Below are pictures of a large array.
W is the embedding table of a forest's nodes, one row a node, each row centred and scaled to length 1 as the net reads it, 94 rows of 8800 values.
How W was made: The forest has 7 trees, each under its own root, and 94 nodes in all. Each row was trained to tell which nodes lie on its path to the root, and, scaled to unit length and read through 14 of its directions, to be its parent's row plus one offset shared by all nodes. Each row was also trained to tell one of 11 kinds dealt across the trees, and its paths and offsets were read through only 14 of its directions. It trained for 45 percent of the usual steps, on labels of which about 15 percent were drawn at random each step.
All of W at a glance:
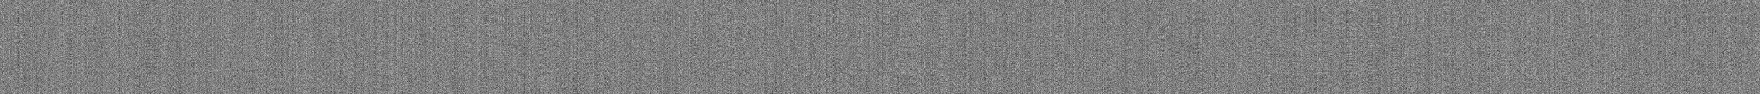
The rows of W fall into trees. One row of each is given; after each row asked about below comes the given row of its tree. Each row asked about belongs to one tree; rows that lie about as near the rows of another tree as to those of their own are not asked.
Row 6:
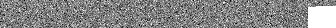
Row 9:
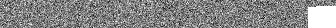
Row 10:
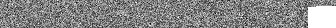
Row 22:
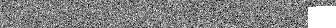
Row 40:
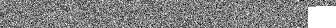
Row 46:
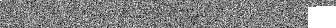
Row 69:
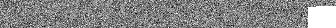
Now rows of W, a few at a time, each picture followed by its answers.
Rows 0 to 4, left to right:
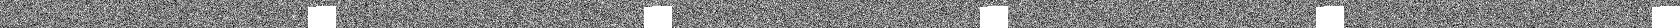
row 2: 69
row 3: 10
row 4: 46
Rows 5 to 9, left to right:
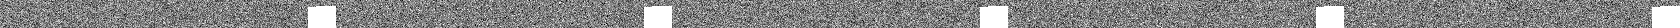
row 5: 22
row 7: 69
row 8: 46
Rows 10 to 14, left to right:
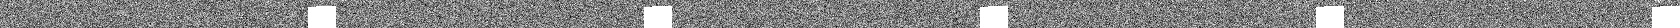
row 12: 22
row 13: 22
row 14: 6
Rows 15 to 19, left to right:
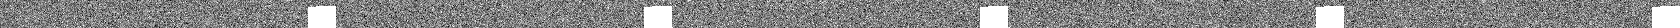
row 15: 69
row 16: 10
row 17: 9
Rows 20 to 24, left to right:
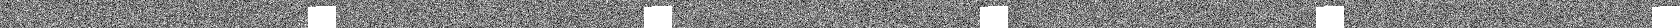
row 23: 40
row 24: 6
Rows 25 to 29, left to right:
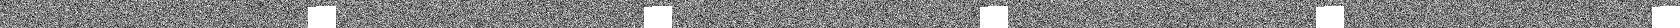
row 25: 9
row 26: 9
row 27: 10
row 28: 10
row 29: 10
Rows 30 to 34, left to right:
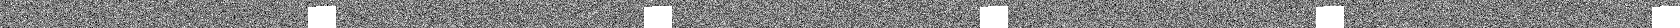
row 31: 6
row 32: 69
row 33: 40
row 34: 69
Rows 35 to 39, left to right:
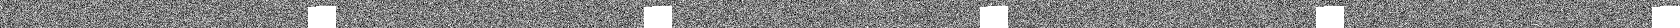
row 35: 69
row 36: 22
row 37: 22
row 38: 40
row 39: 10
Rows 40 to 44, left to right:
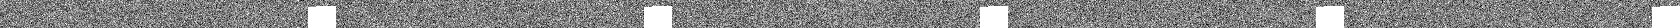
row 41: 46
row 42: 22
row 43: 40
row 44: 9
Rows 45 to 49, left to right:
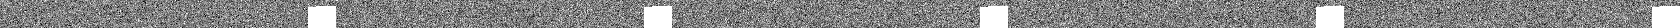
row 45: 40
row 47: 69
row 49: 40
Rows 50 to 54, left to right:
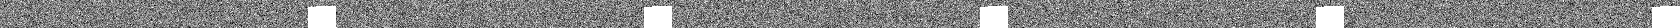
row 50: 10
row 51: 9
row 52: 22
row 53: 9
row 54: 69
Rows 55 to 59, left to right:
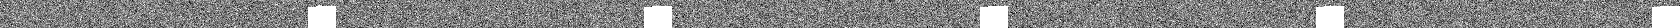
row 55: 9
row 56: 69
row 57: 22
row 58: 69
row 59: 40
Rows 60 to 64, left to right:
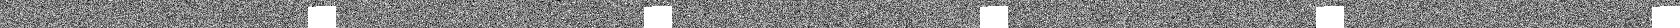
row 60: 22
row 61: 9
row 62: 46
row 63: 40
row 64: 22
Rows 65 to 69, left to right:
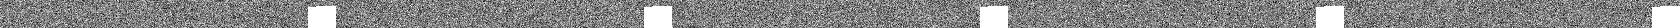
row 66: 46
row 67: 40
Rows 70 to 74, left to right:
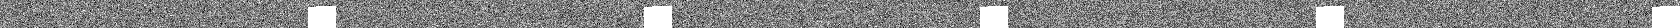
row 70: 6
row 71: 22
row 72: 40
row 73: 40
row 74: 10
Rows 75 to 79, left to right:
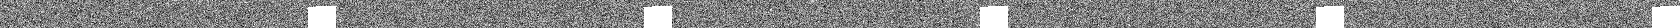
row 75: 9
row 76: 69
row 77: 22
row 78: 9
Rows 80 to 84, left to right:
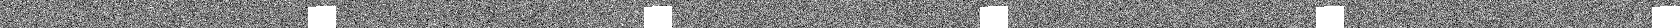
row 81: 46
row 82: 22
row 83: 10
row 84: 69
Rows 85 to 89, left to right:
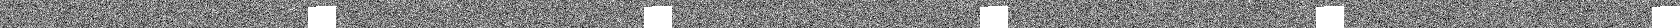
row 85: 9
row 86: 46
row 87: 22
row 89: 9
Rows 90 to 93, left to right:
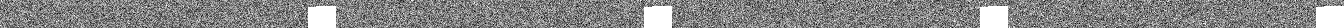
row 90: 10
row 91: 9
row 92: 40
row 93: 10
